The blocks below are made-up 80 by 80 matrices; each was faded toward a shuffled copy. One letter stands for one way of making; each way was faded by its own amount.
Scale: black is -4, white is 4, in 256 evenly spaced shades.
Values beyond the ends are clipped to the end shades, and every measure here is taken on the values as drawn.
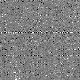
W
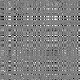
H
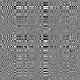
H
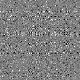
W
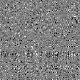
W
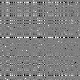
H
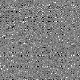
W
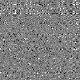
W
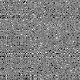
W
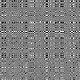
H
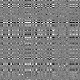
H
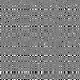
H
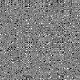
W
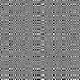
H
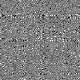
W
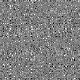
W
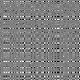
H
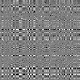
H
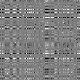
H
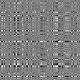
H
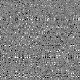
W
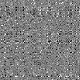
W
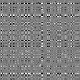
H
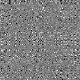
W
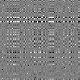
H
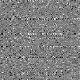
W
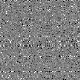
W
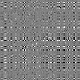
H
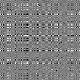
H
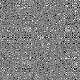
W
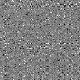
W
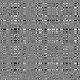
H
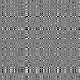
H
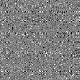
W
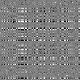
H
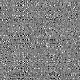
W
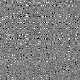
W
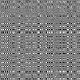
H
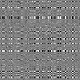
H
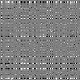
H
